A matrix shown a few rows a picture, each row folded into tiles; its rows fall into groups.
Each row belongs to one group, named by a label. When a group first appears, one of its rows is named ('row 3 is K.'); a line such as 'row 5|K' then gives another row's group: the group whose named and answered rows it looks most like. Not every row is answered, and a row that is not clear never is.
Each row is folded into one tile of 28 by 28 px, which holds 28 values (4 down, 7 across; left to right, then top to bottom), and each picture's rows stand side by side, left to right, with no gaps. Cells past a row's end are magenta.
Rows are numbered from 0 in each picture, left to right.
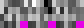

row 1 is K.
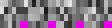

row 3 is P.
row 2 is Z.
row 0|K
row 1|P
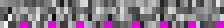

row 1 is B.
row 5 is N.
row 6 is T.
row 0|Z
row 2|P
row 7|P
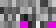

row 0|Z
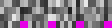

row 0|K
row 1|P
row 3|T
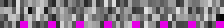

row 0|T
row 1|Z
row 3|P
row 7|Z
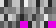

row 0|T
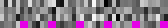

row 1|B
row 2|P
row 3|Z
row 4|B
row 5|Z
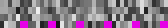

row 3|K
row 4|B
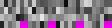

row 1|K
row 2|T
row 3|Z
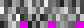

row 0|N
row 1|B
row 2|P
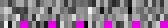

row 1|T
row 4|P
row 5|B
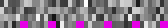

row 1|Z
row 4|Z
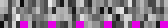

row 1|P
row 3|P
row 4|T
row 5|T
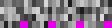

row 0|K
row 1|T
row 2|B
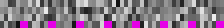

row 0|T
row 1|B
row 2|P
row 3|Z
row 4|B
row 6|B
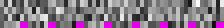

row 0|B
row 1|K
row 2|T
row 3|B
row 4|Z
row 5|Z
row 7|T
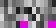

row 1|Z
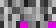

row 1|P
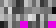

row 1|P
